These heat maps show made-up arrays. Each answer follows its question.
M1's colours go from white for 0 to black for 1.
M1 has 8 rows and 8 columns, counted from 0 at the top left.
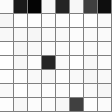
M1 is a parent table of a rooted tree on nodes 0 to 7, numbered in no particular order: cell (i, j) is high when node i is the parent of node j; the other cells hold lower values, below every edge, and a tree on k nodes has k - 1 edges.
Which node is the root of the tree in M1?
0
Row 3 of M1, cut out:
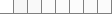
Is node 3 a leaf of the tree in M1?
yes
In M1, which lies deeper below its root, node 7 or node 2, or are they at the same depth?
the same depth
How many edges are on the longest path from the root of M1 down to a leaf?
2
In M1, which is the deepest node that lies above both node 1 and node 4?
0
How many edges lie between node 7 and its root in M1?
1
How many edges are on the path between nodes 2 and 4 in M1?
2
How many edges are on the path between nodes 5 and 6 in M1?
3
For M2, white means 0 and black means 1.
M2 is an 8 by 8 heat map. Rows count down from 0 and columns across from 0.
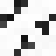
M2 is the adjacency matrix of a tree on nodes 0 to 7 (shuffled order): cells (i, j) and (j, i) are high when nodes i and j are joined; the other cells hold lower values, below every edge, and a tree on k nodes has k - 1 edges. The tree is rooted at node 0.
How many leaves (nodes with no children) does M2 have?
4
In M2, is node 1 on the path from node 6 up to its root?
no
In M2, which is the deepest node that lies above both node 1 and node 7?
2
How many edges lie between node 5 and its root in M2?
2
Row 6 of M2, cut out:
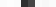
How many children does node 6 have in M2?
1
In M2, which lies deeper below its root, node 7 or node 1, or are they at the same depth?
the same depth
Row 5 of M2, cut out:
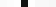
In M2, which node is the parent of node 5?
3
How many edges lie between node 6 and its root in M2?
2
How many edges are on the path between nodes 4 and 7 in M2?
5
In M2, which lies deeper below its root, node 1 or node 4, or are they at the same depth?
node 4
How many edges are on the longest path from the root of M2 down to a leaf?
3
